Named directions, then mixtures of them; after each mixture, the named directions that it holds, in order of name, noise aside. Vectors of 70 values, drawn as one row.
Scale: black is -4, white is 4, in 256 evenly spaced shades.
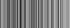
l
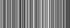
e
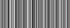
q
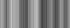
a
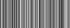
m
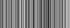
e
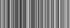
l, q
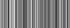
a, q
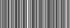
m, q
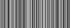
e, q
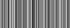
q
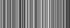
e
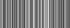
e, m
